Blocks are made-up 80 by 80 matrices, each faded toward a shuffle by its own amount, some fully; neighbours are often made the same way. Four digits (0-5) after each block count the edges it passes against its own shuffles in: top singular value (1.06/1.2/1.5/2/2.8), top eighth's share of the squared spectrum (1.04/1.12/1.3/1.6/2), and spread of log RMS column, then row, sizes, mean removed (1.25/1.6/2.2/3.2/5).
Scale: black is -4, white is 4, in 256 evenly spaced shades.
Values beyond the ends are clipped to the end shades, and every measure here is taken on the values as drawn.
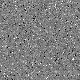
0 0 0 0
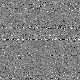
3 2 0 3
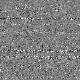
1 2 0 3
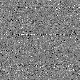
2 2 0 2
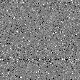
2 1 0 2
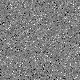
0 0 0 0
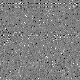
4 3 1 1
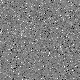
1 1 0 0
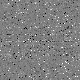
3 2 0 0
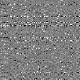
4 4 2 3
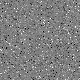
2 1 0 0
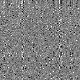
4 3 2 1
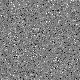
0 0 0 0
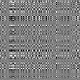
5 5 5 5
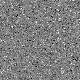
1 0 0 0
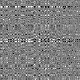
5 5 3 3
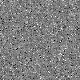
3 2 0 0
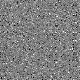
3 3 1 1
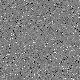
0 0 0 0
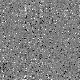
3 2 1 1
